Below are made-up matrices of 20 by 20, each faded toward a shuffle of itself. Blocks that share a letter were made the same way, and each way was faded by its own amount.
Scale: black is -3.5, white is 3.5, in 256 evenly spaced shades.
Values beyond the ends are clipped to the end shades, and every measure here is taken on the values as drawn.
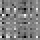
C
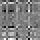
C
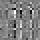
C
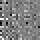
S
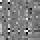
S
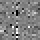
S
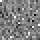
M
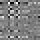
C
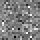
M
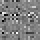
S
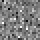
M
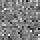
M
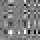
C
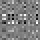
C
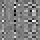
C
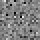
M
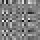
C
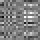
C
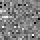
M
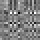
C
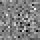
M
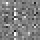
S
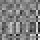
C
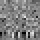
S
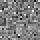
M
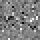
M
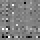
S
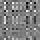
C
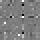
S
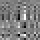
C
